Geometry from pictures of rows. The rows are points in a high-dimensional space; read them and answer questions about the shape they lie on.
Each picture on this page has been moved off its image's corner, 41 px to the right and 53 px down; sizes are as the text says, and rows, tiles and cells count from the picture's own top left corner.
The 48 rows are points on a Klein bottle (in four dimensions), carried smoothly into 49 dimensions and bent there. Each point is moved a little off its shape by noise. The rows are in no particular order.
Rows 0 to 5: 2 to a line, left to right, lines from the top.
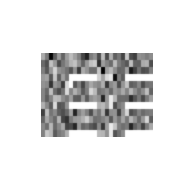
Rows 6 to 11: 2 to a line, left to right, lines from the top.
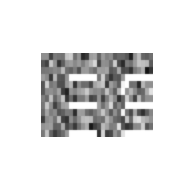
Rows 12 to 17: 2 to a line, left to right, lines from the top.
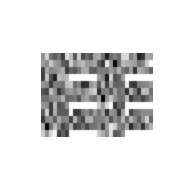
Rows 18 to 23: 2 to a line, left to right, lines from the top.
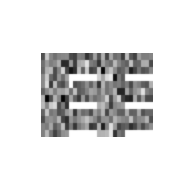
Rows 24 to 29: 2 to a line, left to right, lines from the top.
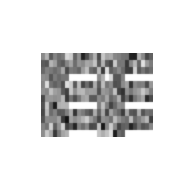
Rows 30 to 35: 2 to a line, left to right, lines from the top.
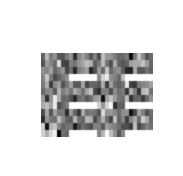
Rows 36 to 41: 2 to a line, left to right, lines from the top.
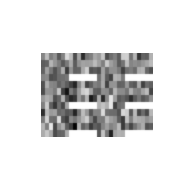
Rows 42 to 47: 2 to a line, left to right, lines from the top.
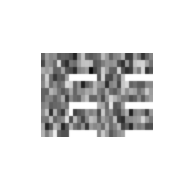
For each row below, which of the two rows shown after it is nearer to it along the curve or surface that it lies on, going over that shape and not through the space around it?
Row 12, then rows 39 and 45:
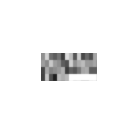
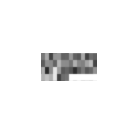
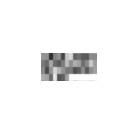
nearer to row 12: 45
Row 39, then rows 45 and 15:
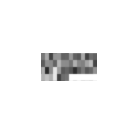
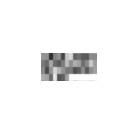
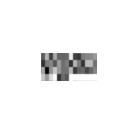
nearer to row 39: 45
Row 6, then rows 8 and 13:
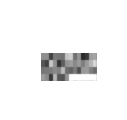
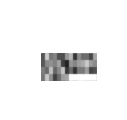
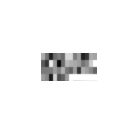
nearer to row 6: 13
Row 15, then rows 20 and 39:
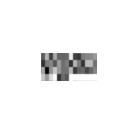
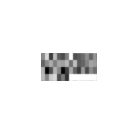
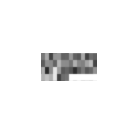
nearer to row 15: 20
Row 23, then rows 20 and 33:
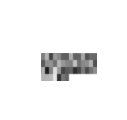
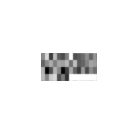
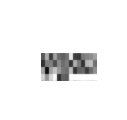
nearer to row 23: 20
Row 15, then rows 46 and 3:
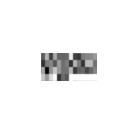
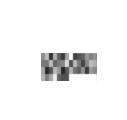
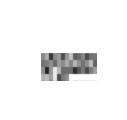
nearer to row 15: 46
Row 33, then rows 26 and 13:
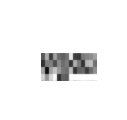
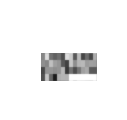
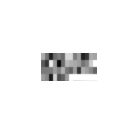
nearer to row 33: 13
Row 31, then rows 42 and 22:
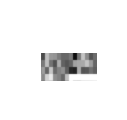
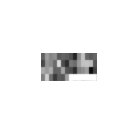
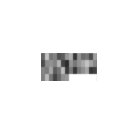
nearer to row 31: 22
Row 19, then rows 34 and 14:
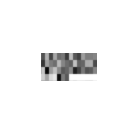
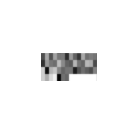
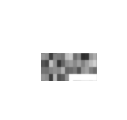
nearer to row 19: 34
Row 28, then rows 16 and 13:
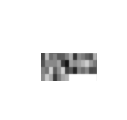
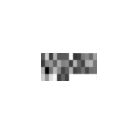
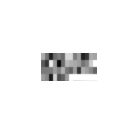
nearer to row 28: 13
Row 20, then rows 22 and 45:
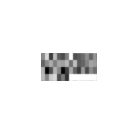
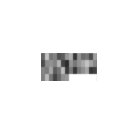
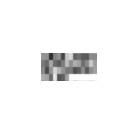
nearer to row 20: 45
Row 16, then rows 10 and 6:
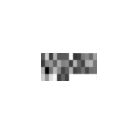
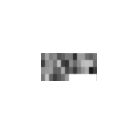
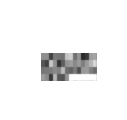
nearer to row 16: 6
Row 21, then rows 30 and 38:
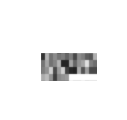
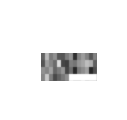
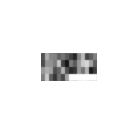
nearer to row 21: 38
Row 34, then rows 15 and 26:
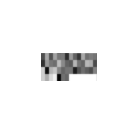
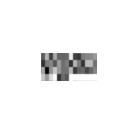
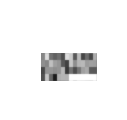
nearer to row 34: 15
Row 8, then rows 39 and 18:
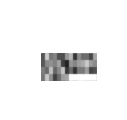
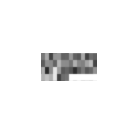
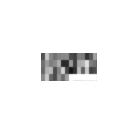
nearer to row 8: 18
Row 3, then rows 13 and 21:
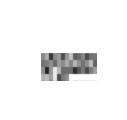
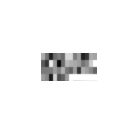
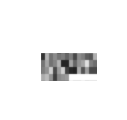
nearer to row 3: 13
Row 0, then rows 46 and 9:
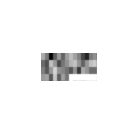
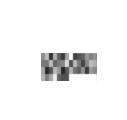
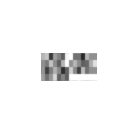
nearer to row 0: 9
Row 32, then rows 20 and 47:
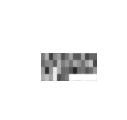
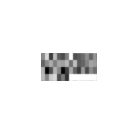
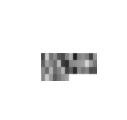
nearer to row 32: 20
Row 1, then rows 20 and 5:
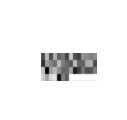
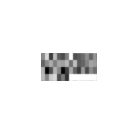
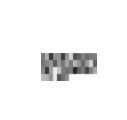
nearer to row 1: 20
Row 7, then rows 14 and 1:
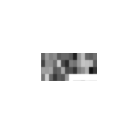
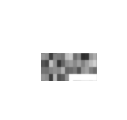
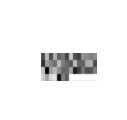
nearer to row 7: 14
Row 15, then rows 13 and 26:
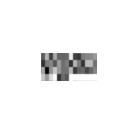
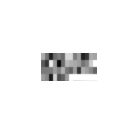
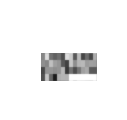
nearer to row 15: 13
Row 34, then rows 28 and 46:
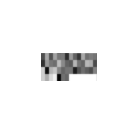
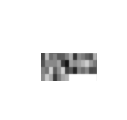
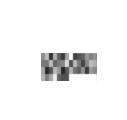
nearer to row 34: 46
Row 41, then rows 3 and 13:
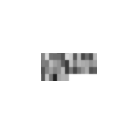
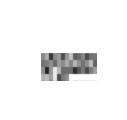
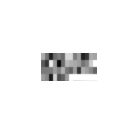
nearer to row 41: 13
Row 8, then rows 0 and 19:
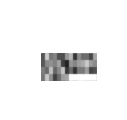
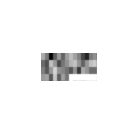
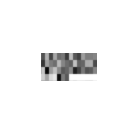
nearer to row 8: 0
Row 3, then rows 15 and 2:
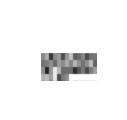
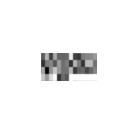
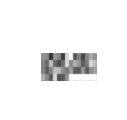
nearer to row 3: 2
